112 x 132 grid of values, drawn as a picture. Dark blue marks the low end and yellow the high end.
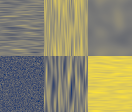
It is made of 2 by 3 panels. Panel 1,1: middling, streaked across. Panel 1,2: high, streaked downward. Panel 1,3: middling, smooth, faint in contrast. Panel 2,1: low, fine-grained. Panel 2,2: middling, streaked downward, strong in contrast. Panel 2,3: very high, streaked across, faint in contrast.
